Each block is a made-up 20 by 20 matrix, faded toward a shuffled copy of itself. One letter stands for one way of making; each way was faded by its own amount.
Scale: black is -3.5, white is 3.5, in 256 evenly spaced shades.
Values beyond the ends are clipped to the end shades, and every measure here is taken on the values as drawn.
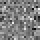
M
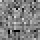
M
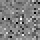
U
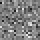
M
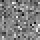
U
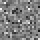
M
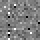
U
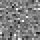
U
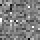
M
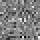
M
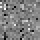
U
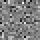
M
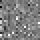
U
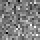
U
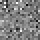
U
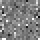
U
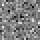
U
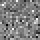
U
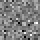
M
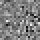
M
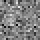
M
